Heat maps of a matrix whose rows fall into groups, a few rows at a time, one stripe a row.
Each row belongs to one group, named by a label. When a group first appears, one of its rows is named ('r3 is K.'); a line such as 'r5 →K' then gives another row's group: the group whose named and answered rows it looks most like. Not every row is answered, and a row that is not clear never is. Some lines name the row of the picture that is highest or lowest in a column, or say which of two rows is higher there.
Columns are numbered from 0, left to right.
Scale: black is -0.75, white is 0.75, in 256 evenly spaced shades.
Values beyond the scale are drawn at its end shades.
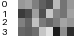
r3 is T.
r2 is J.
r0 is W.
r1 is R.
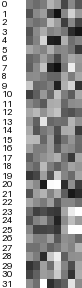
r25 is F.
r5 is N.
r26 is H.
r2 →T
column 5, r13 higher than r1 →No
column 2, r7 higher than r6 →Yes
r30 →R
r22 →H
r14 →H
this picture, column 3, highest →20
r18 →J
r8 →W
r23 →F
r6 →J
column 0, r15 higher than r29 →Yes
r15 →H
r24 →J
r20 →T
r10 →R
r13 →J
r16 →H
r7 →J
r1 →J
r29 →R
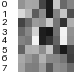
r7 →H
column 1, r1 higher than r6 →Yes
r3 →J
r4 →J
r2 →R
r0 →W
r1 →H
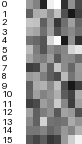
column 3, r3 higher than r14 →Yes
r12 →H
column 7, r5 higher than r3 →Yes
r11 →R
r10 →R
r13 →J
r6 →H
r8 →W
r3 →H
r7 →R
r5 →F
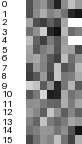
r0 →J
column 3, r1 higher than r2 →Yes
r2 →F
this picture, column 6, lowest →1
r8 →R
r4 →F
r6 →W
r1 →N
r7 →R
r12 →T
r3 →W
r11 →W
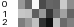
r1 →H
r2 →W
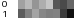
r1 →N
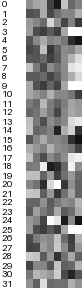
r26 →R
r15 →N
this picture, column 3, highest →24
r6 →F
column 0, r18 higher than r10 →No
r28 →H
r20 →T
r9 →F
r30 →N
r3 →F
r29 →R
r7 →F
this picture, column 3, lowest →18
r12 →J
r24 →T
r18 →J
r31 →J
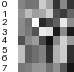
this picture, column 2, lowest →3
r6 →H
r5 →H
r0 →T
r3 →T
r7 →N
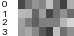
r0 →R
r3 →W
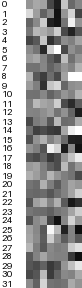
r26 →T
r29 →F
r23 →F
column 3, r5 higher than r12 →Yes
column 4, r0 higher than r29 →No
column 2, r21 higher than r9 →Yes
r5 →T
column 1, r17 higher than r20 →No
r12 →N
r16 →T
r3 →N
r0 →W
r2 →J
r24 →J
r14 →F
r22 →N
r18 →W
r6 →W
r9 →T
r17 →F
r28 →N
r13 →R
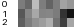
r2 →R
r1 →N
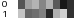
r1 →H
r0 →N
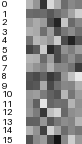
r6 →H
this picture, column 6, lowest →4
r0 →T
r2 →W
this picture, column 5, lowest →4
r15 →J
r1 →F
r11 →J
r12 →T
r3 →H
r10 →W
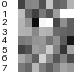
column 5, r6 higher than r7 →No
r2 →T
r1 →F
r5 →R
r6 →T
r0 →R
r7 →J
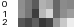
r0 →T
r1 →T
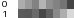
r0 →N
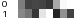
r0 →F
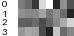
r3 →W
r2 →F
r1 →N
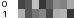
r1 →H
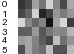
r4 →W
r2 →H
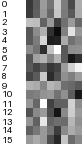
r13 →J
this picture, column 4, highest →5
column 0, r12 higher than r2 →No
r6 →N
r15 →W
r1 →R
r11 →J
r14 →J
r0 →R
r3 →J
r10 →N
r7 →F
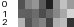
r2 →H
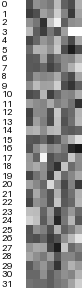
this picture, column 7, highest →3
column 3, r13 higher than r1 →No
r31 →F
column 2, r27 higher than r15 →Yes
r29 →J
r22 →R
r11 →N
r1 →R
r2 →T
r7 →F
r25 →R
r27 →W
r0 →R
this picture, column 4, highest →2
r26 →F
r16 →N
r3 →F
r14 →N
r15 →F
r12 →R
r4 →R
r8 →R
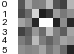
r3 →R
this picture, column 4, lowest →1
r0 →R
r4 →J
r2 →T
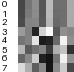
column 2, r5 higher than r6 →No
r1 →R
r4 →J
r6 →J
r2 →R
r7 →H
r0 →R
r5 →H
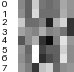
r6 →J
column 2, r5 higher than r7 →Yes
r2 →H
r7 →T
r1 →J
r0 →J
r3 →N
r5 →J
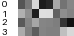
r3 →F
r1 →T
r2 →N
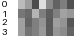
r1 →J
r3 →H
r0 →T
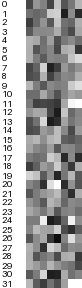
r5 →H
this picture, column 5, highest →12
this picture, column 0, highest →19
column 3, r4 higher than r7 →Yes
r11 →F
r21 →R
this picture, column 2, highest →24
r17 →T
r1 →T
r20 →T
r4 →H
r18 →R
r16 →H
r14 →R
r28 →H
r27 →T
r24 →J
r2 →R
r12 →W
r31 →F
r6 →F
